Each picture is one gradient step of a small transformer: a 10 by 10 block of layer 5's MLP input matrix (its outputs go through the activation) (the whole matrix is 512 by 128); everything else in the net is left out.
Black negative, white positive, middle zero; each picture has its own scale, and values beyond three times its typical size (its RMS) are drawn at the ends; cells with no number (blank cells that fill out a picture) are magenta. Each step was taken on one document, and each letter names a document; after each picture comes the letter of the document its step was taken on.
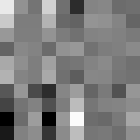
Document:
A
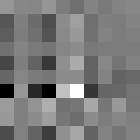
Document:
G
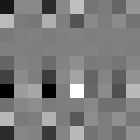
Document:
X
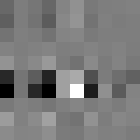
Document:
G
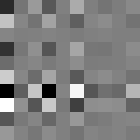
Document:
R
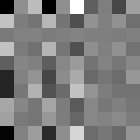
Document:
X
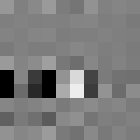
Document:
G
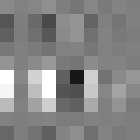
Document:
G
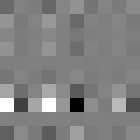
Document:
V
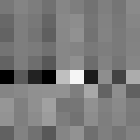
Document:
G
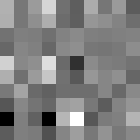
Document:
A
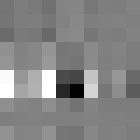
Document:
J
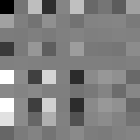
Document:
R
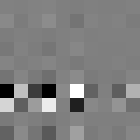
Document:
V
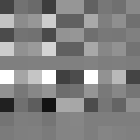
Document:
J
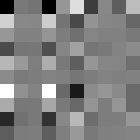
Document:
A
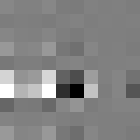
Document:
J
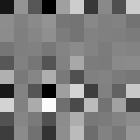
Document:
A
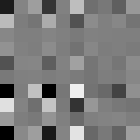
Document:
X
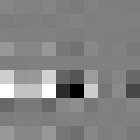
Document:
J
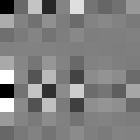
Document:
R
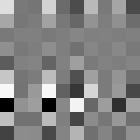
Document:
X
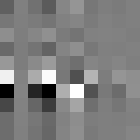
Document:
G
